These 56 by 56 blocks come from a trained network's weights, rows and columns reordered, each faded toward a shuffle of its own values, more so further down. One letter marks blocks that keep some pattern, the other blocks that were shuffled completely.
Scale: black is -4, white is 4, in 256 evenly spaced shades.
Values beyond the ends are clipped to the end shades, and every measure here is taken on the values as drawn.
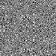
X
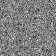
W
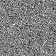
W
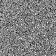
W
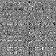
X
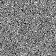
W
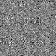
X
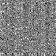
X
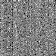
X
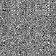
X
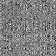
X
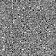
X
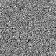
X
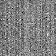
X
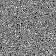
W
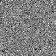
X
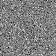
W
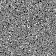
W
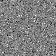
W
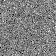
W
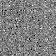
X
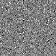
X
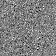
W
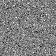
W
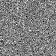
W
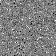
W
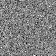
W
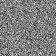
W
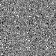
X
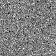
W
